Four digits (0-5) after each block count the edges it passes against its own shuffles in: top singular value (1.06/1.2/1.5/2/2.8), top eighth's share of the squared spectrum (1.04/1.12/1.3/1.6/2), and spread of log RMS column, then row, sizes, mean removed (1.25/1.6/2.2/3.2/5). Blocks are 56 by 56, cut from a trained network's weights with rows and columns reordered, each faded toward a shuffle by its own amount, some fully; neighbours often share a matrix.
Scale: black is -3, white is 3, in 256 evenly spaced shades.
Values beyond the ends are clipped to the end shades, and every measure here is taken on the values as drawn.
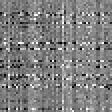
4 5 0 4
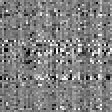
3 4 1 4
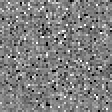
0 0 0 0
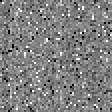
0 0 0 0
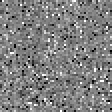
0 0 0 0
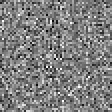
3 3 1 1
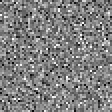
0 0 0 0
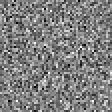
3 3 1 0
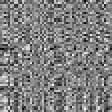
4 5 3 3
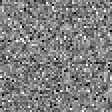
0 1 0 0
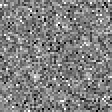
1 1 0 1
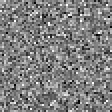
2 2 0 1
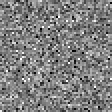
0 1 0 0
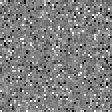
1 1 0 0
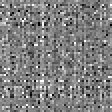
3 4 0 3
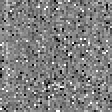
1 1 0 0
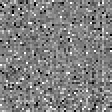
1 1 0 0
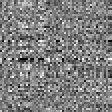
4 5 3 2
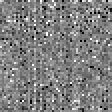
3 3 0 2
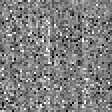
2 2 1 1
